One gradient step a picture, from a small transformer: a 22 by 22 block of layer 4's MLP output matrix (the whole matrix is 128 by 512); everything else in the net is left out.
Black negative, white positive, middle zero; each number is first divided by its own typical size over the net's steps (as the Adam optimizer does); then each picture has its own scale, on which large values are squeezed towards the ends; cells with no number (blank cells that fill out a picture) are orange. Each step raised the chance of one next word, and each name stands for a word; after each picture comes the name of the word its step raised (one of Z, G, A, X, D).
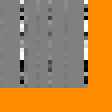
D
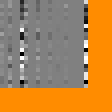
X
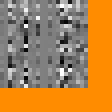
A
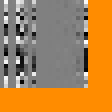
D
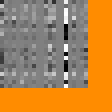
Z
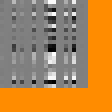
X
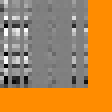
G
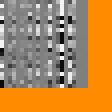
Z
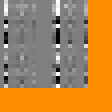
A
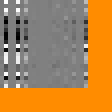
A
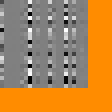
G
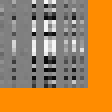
D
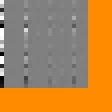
G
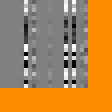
Z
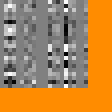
Z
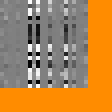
Z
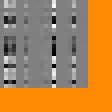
X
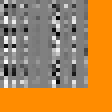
D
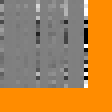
A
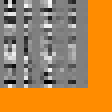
X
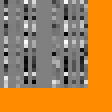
D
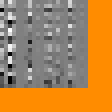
G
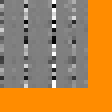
A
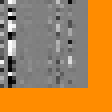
D
